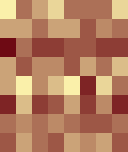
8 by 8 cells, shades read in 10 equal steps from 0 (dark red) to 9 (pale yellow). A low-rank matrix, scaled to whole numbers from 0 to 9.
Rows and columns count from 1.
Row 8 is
3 6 4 3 6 5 6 3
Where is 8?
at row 1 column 4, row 1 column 8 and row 5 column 7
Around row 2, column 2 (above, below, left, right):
4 4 6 4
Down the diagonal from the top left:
9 6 2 5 9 2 3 3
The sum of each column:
35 44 32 39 41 27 37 33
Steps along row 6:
up down up up down up down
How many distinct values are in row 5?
7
